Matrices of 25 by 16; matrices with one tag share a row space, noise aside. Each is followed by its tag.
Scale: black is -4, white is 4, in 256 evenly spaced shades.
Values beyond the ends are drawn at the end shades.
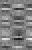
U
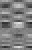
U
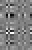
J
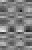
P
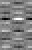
U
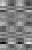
P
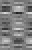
U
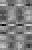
P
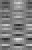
U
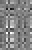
J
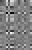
J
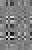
J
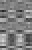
P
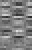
U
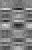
U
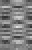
U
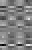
P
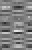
U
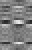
U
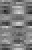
U
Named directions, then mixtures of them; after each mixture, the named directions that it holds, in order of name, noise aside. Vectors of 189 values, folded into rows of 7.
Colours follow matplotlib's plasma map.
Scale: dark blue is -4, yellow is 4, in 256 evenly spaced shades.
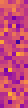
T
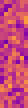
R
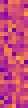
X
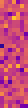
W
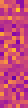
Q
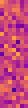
Q, R, T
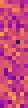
Q, T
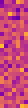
Q, W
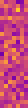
Q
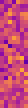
R, W, X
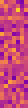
Q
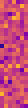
W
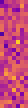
Q, T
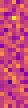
R, T, W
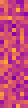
Q, X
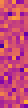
Q, W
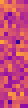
R, T, W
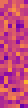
R, T, W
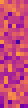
T, W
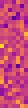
R, W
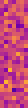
R, T
